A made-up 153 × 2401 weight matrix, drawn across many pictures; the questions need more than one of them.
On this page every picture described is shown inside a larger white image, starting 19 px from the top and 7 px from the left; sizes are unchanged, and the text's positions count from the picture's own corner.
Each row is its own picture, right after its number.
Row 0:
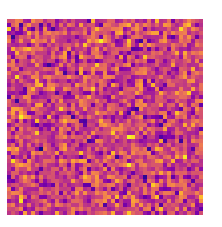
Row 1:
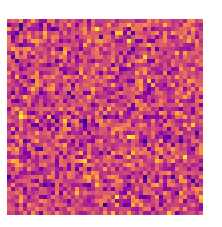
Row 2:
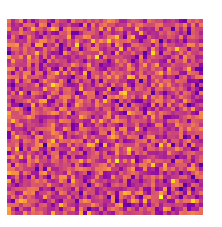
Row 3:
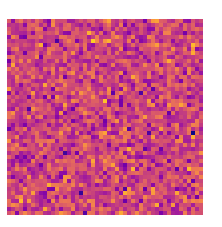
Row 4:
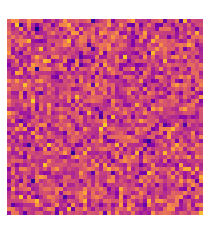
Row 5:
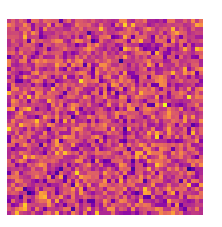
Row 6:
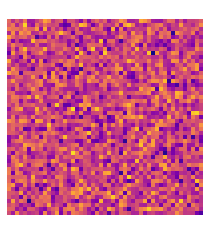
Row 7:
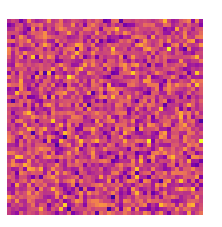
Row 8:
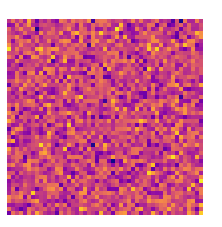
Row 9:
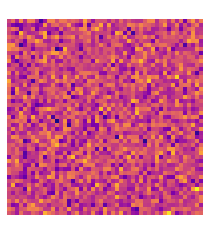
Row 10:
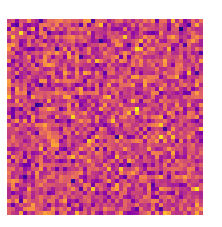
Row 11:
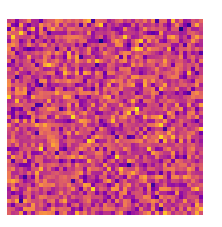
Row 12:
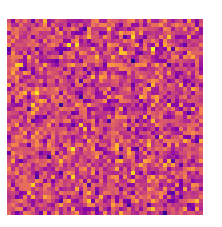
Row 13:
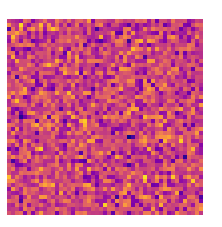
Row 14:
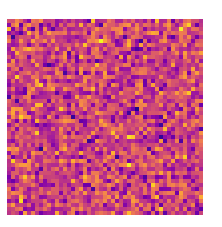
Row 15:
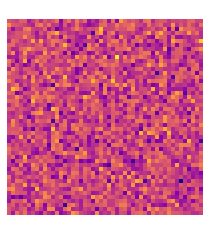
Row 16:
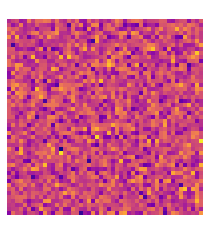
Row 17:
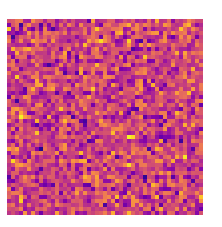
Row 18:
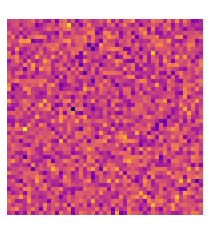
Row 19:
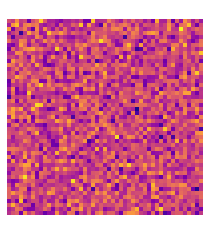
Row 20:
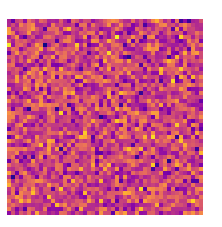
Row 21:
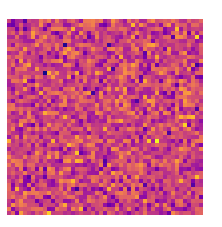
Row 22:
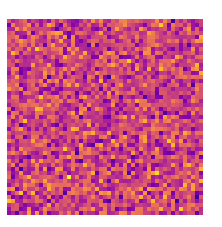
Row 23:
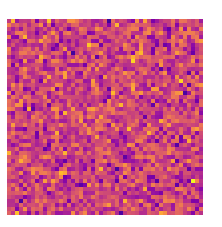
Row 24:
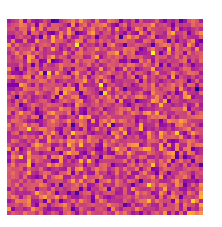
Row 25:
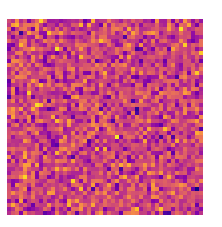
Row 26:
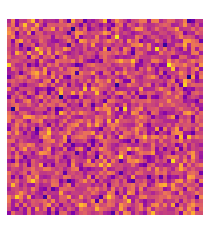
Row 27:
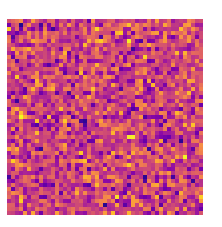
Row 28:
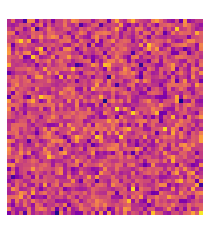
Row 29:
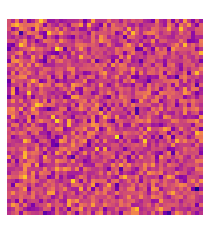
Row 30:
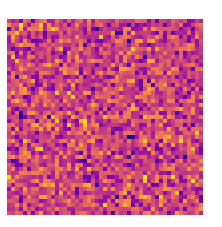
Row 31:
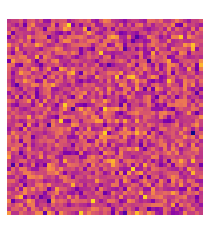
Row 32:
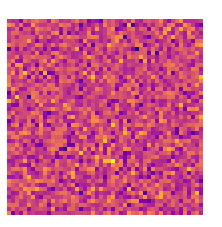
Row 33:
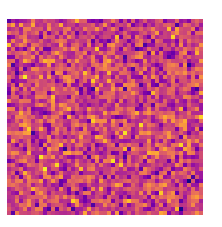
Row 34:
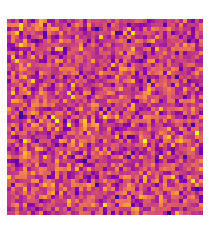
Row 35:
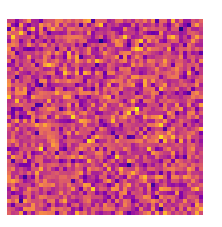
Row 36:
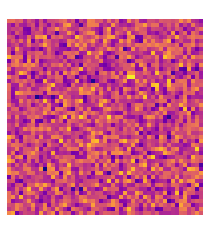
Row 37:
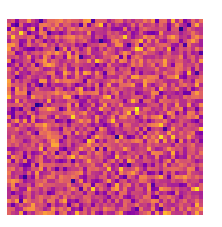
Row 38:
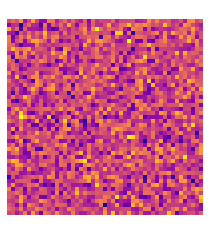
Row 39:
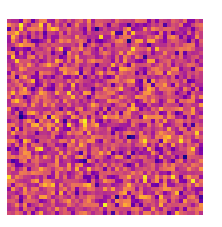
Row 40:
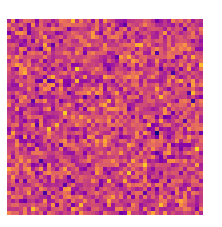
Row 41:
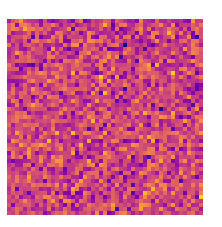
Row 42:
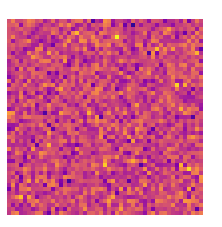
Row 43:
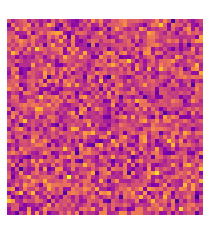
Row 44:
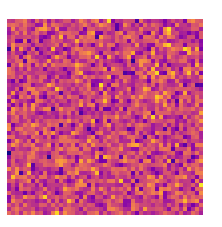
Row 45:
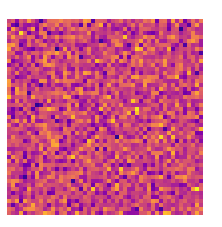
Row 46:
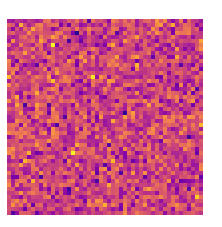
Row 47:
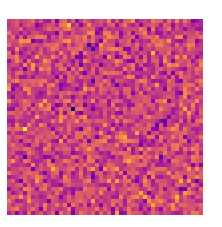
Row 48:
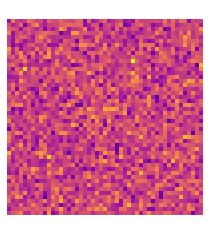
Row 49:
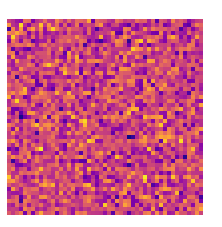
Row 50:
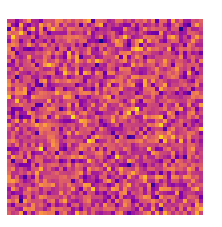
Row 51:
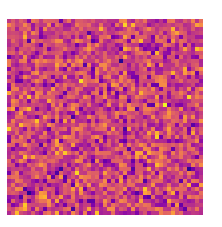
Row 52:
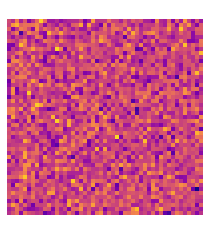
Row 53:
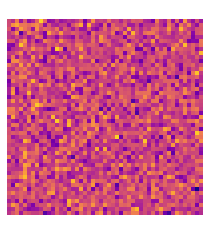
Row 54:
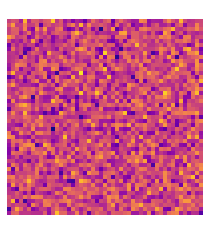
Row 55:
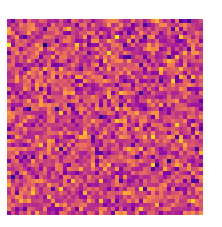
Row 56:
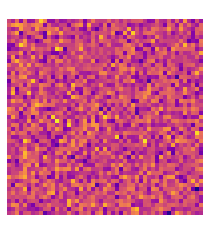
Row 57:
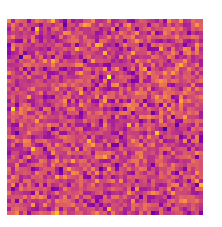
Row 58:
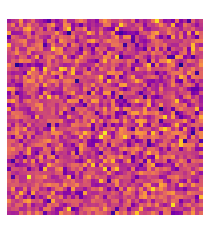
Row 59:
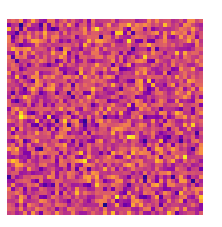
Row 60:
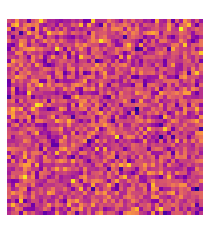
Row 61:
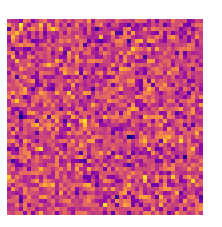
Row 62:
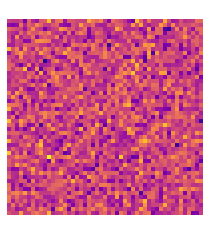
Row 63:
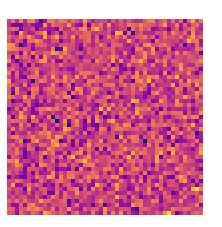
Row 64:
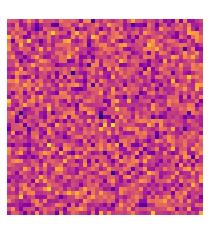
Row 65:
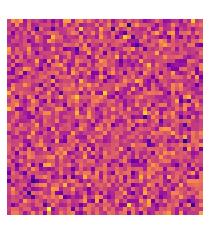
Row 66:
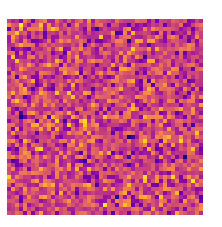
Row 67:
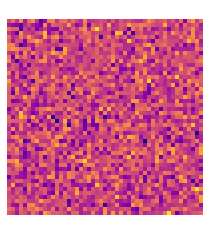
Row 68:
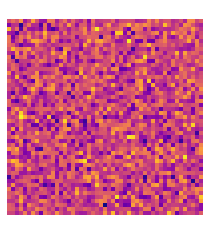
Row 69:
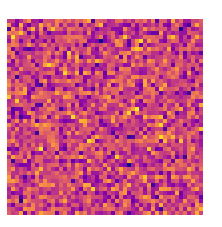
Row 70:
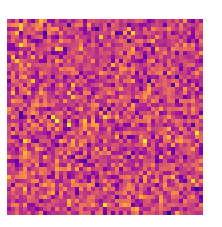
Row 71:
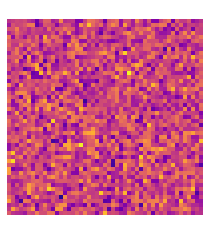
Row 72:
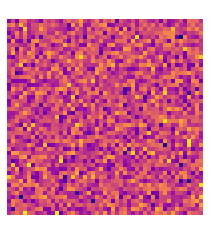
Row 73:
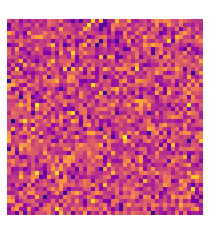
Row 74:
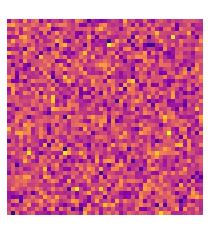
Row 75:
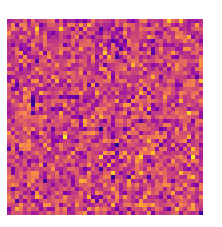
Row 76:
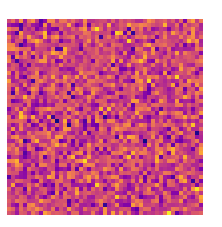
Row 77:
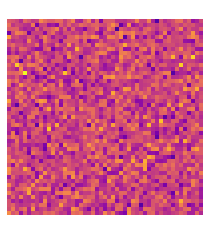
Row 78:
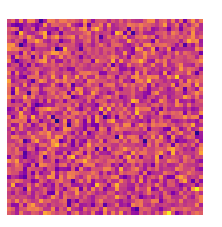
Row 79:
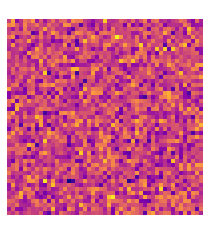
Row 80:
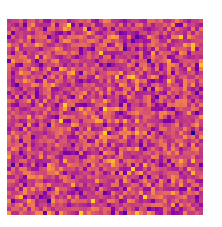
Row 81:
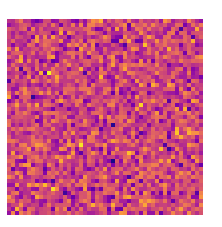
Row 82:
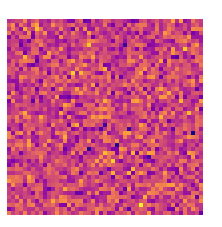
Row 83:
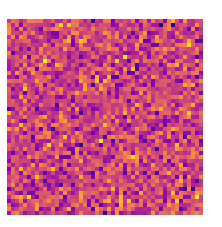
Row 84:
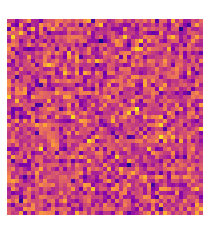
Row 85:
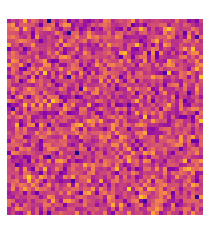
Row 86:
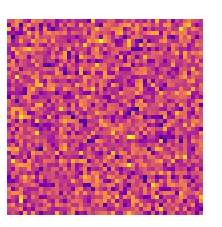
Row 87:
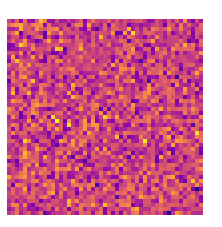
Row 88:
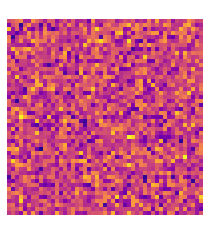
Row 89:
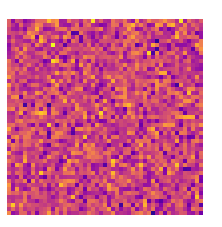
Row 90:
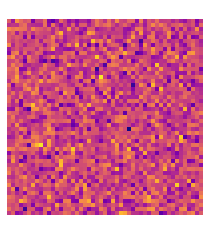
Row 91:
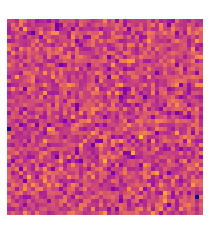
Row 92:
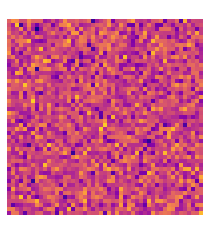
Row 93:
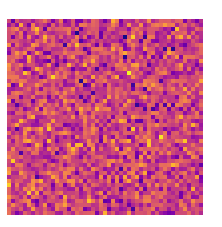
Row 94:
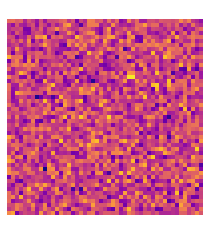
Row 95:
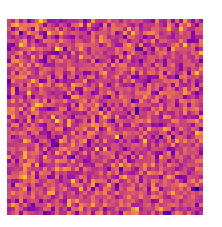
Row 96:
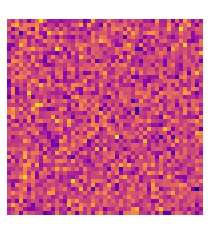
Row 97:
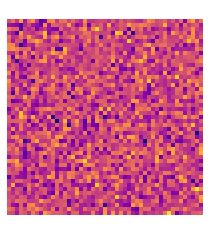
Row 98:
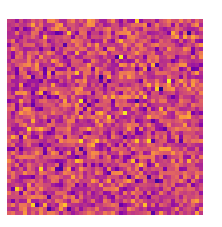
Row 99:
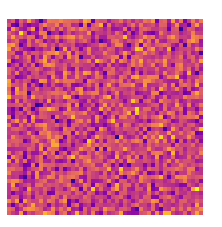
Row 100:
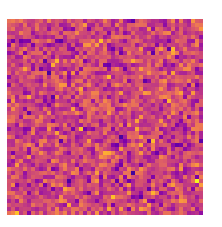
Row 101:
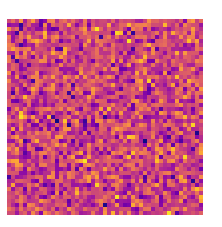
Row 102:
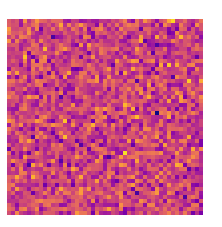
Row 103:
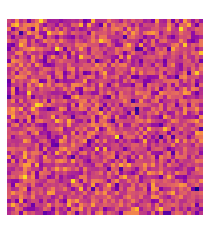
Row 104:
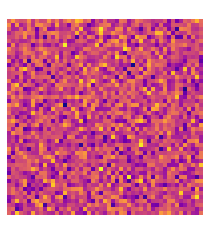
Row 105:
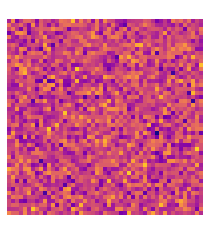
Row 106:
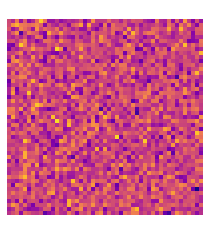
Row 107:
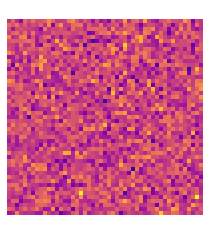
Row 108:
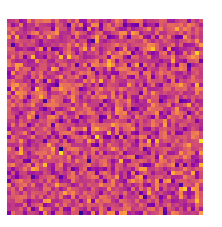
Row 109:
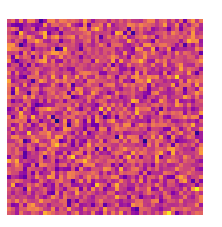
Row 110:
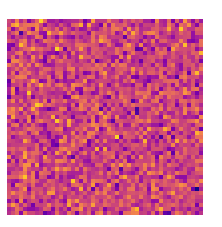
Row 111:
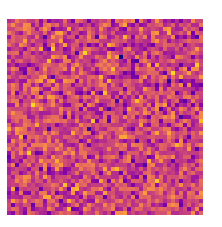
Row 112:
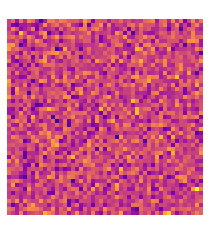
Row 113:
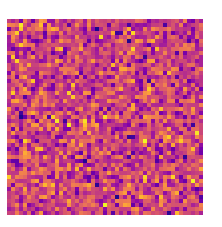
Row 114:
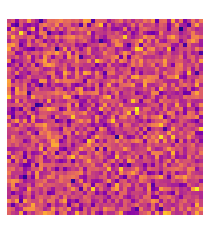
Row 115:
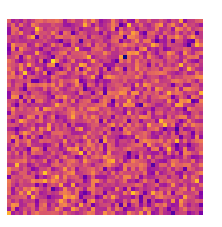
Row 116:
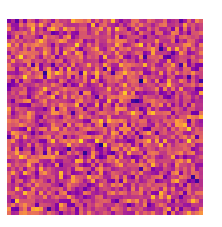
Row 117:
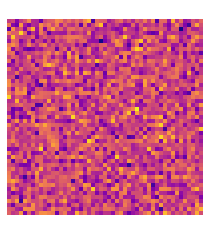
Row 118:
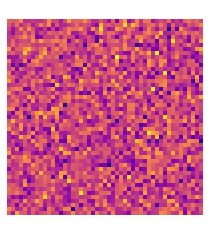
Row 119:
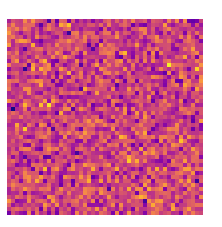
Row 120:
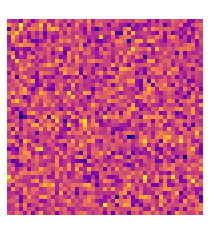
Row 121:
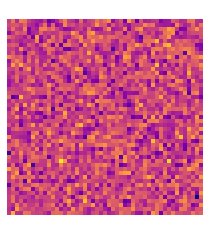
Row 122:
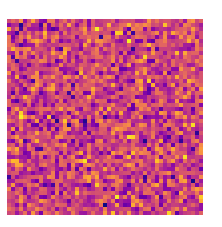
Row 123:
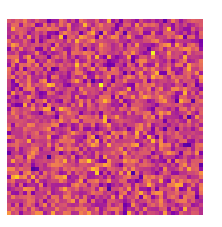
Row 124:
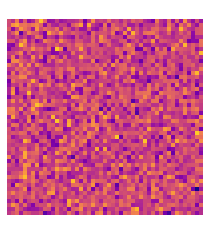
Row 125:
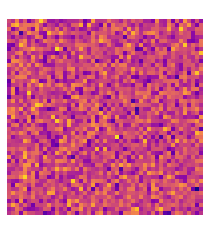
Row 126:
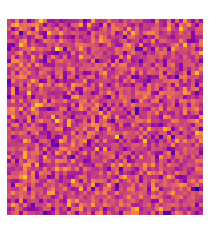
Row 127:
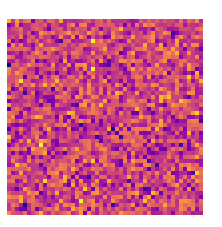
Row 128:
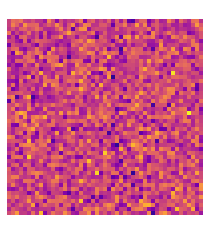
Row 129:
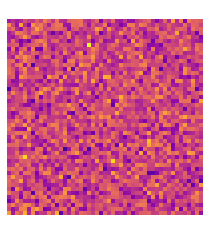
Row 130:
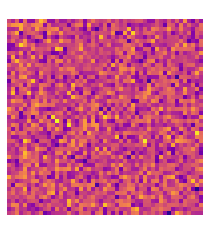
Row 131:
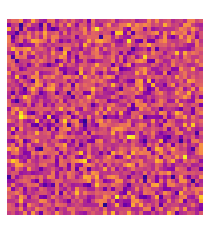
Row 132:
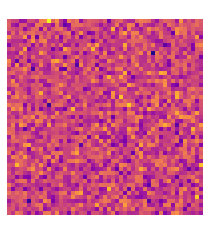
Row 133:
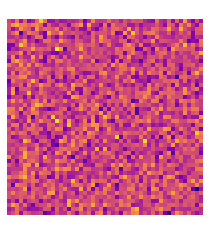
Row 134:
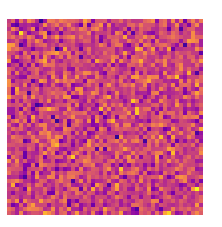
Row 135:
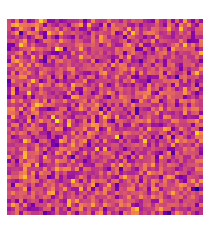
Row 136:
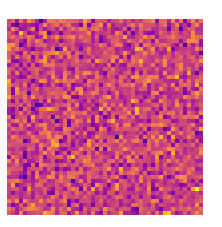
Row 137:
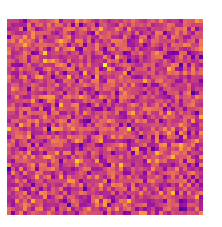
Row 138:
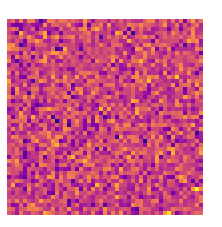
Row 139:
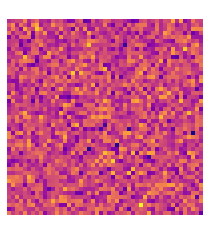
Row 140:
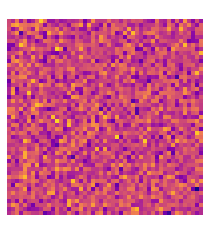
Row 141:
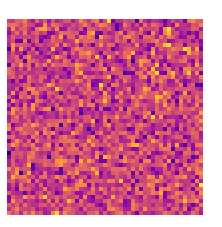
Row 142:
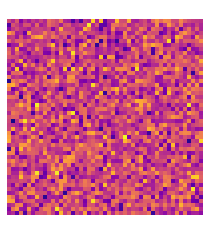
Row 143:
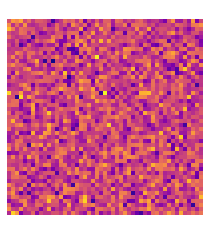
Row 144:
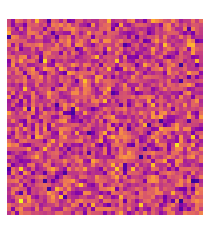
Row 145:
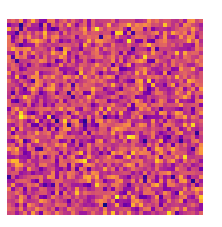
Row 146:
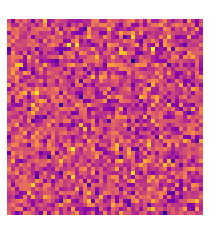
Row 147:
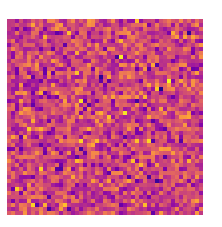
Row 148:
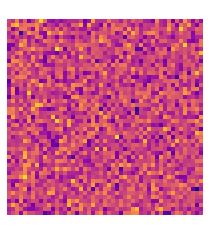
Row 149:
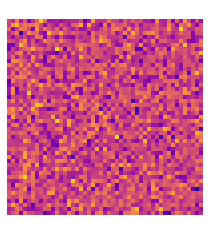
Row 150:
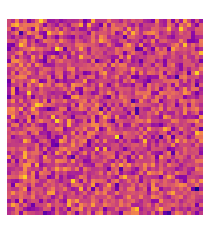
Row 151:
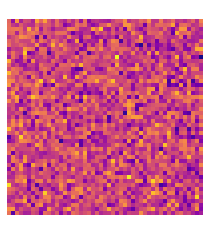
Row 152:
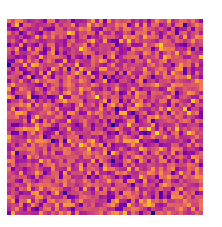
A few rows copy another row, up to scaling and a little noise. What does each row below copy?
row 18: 47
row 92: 4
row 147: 98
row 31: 80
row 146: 12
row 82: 139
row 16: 108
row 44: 141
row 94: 36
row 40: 105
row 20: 55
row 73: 142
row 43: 22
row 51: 5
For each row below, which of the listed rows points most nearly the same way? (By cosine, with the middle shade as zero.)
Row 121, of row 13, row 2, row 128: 2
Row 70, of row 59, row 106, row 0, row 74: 106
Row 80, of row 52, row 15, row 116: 116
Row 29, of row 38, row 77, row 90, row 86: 86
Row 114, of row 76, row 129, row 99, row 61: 99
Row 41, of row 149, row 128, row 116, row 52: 128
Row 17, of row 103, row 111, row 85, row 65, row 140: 103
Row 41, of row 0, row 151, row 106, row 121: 121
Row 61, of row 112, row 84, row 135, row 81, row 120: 120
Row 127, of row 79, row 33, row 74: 79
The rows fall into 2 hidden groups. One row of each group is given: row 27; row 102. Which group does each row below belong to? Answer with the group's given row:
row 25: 27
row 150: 27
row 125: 27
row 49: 27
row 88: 27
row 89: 102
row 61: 27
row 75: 102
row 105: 102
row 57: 102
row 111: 102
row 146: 102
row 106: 27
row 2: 102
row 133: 27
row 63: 27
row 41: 102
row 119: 102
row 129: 102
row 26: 102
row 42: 102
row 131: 27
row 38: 27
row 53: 27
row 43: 102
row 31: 102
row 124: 27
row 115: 102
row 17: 27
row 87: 27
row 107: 102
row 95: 27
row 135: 27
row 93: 102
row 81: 102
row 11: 27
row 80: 102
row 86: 27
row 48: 102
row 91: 102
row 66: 27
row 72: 102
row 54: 102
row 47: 102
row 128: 102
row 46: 102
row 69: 27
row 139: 102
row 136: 27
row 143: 102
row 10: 27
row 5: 102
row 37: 27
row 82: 102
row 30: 27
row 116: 102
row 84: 27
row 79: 102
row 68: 27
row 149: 27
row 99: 27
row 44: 102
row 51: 102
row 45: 27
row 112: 27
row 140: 27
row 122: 27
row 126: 27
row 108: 102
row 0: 27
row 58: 102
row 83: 102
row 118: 102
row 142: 102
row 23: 102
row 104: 102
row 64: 102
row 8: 102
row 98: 102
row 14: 27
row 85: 102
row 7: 102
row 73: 102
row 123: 102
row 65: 102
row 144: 102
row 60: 27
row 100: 102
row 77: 102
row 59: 27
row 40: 102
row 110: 27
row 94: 102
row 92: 102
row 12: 102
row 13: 27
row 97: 27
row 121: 102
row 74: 102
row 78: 27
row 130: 27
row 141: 102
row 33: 102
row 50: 27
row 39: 27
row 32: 102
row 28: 102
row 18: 102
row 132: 102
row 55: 102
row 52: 27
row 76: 27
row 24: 102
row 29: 27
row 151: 102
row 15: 102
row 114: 27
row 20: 102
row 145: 27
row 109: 27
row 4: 102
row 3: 102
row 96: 27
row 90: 102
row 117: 27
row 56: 27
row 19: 27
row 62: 102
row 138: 27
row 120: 27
